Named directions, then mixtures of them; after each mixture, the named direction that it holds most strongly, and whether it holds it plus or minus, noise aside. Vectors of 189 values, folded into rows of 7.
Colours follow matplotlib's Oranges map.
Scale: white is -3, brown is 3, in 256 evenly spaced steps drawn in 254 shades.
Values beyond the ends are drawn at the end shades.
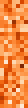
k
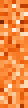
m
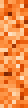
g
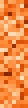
g, plus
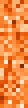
k, plus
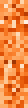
k, minus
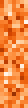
g, minus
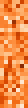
k, plus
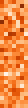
g, minus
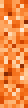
g, plus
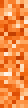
g, minus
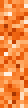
g, minus
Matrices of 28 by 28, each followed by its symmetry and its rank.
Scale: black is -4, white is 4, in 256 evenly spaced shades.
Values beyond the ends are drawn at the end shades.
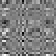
neither, rank two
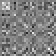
symmetric, rank three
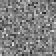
antisymmetric, full rank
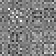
symmetric, rank three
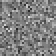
antisymmetric, full rank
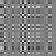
neither, rank one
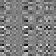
neither, rank two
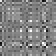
symmetric, rank three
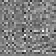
neither, rank five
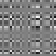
neither, rank one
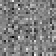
neither, rank five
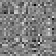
neither, rank five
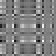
neither, rank one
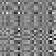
neither, rank two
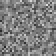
antisymmetric, full rank
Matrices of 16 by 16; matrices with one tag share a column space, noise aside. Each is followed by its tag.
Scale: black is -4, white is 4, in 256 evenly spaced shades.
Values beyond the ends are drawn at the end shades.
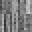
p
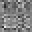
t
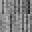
p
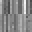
p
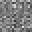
t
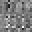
t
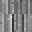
p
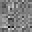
t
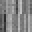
p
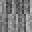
p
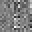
t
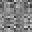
t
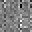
t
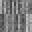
p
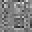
t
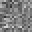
t
